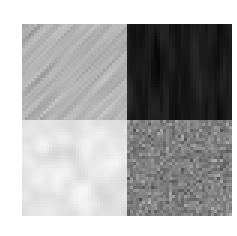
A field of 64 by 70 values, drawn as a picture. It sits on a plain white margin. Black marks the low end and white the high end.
It is made of 2 by 2 panels. Panel 1,1: high, slanting up to the right, faint in contrast. Panel 1,2: very low, streaked downward, faint in contrast. Panel 2,1: very high, blotchy, faint in contrast. Panel 2,2: middling, fine-grained.
